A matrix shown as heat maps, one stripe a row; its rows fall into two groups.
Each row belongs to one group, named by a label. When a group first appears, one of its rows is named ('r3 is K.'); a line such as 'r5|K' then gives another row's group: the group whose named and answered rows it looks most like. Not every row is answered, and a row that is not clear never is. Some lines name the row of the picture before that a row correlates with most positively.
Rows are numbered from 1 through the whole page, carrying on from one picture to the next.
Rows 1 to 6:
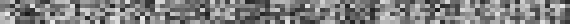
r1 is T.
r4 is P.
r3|T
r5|T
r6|T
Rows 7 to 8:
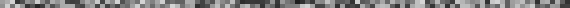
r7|T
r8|P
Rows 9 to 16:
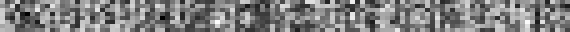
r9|P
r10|T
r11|T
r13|P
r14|P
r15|T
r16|T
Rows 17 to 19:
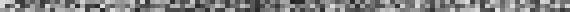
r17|T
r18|P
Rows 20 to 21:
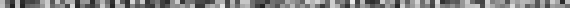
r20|P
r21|P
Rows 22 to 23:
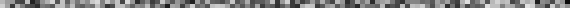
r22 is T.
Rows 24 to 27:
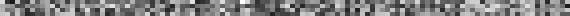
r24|P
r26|P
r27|P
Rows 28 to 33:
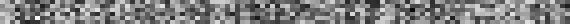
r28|P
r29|T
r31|P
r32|T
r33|P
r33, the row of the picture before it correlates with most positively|27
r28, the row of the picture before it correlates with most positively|27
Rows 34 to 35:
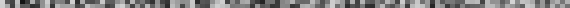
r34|P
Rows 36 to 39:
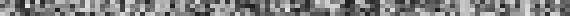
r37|T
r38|T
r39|P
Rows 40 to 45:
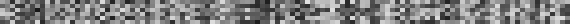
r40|P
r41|T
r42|P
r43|T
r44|P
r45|T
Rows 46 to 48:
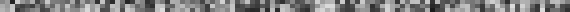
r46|P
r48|T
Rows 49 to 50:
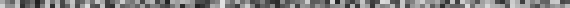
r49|P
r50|P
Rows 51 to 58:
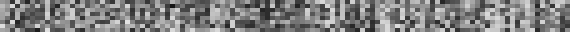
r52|T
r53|P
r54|P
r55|P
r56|T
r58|P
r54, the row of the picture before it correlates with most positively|49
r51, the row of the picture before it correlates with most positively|50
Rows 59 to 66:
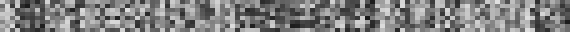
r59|P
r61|T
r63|P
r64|T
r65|T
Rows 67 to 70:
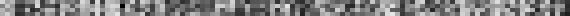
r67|T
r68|T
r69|T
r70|T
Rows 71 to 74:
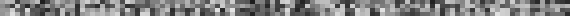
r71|T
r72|P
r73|T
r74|T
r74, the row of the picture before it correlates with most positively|69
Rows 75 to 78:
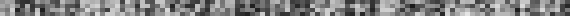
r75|T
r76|T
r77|T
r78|T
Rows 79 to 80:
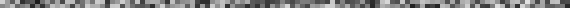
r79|P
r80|T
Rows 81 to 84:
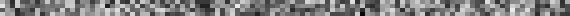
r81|P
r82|P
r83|T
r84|T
